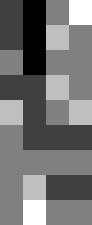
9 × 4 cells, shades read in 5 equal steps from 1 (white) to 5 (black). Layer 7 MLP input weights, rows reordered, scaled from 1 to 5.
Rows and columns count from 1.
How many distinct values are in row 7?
1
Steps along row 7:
same same same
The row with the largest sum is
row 6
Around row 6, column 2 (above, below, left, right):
4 3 3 4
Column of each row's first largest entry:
2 2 2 1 2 2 1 3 1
